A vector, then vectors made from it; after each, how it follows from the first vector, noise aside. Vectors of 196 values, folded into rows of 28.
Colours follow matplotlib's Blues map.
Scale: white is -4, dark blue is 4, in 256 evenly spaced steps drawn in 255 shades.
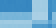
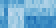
reversed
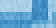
negated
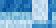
scaled up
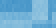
shrunk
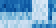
scaled up
